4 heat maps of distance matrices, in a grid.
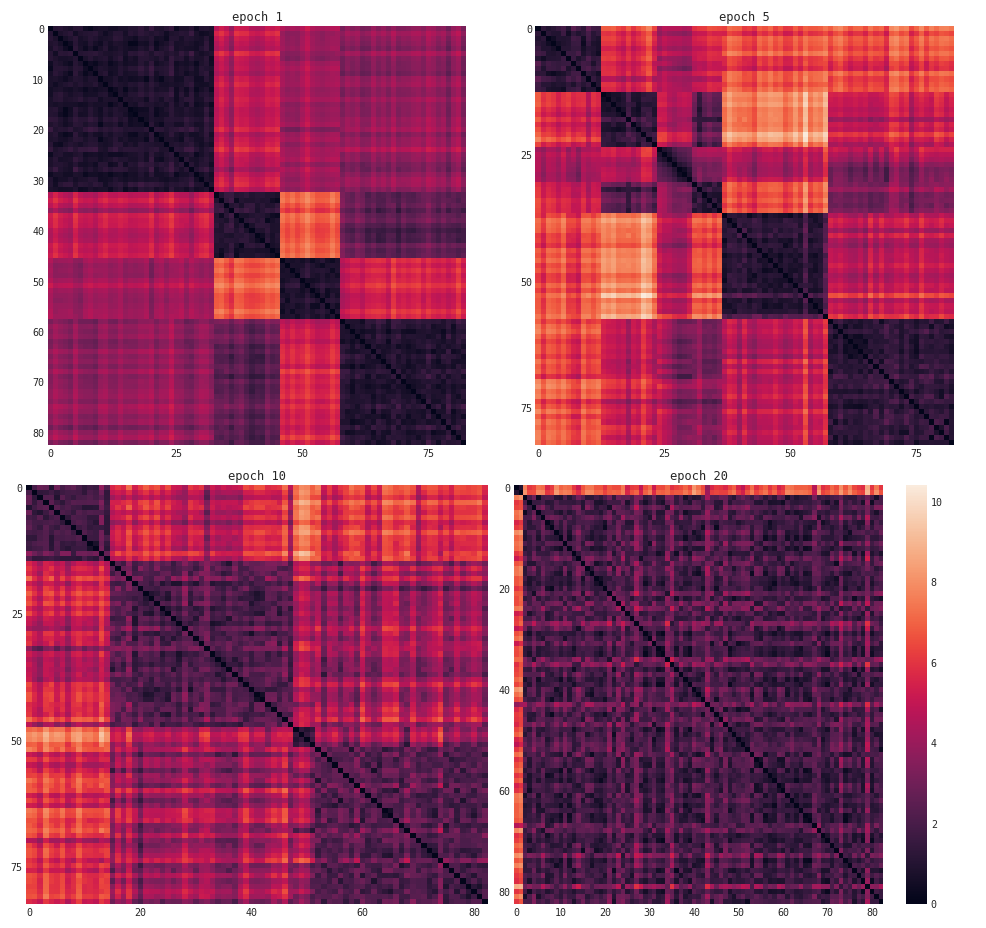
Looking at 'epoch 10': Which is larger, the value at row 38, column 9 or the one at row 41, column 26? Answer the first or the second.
the first
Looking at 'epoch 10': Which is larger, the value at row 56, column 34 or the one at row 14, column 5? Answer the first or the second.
the first
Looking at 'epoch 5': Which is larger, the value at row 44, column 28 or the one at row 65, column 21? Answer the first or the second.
the second
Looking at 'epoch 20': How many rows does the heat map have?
83
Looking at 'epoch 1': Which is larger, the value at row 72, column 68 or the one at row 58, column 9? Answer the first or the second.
the second
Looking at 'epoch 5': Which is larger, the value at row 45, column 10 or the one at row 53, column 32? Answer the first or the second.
the second
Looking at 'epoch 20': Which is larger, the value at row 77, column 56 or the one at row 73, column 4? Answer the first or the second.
the second
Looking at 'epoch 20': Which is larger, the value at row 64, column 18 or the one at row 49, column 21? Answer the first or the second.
the second
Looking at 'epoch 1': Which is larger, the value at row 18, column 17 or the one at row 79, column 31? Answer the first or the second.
the second
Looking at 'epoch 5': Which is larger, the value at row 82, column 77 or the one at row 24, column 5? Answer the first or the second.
the second
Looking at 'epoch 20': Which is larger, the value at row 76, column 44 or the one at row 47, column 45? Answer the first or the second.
the second
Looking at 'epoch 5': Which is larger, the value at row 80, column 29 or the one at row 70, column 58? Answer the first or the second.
the first
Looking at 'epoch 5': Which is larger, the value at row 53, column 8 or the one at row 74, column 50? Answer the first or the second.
the first
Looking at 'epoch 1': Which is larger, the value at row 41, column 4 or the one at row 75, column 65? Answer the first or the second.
the first
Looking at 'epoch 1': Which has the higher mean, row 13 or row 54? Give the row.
54
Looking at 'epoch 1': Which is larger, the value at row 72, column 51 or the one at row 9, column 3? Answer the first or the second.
the first
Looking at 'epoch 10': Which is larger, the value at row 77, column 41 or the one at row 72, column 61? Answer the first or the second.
the first
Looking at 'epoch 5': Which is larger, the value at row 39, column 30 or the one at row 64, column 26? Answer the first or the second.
the first
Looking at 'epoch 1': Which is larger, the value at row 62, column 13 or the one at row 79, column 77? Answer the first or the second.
the first
